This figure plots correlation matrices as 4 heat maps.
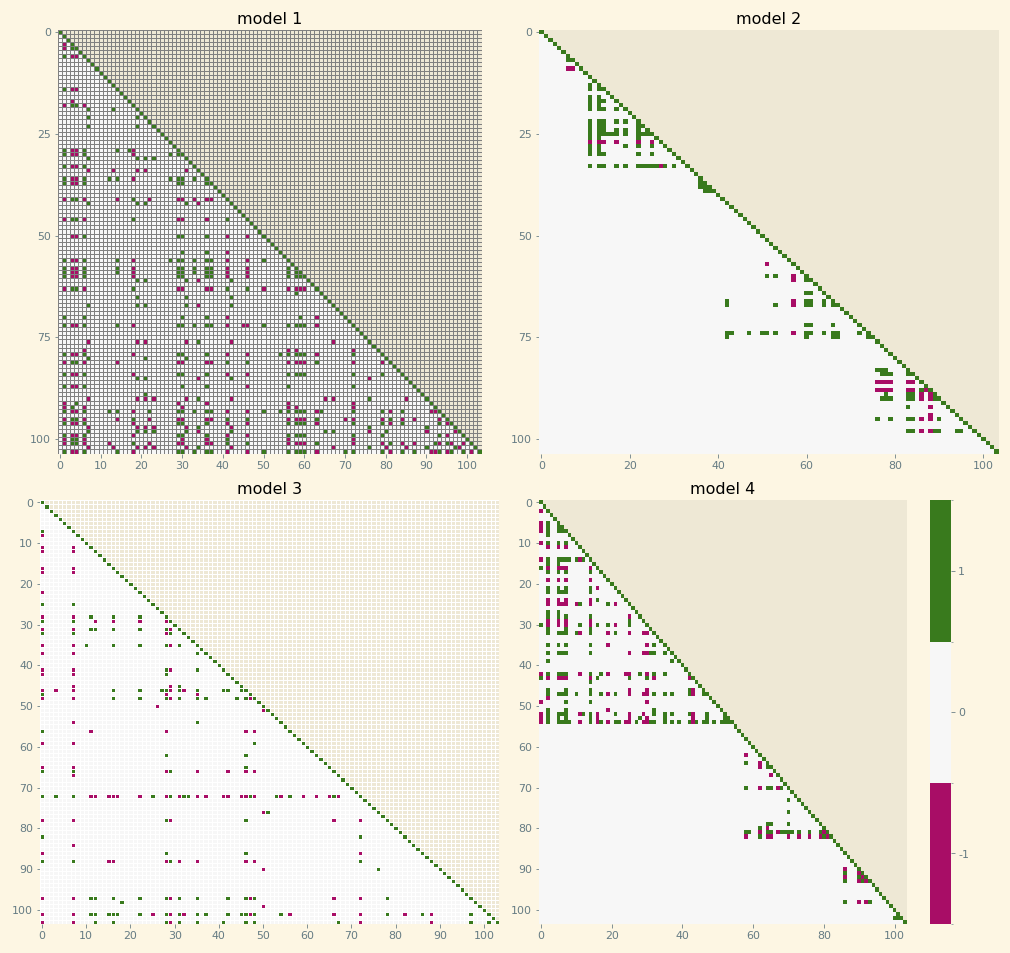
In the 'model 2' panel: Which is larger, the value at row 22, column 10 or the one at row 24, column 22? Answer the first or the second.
the second
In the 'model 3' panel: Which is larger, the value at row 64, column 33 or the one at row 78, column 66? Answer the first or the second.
the first
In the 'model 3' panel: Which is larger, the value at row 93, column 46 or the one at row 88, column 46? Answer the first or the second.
the first
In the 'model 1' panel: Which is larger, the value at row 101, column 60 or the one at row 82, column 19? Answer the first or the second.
the second
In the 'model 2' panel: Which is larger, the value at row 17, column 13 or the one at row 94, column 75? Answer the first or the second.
the first
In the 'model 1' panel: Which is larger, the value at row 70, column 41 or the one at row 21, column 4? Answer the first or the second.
the second
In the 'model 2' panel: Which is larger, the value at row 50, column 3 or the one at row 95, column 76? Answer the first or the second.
the second
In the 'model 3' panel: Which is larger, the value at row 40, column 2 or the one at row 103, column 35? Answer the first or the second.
the second
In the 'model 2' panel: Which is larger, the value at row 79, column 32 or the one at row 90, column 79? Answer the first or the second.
the second
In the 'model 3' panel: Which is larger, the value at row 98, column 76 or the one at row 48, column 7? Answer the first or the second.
the first
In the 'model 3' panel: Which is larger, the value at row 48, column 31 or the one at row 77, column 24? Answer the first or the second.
the first
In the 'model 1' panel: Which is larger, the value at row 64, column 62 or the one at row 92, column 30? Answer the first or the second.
the first
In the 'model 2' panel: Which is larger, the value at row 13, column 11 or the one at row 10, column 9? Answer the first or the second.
the first
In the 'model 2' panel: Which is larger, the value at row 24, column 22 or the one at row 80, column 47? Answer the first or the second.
the first
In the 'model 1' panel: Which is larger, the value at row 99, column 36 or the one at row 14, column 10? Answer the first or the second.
the first
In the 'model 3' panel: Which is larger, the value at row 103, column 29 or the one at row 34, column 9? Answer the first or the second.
the second
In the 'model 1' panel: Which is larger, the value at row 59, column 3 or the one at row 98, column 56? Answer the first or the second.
the second
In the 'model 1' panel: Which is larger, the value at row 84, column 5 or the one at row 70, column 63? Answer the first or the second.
the first
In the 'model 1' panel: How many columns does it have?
104
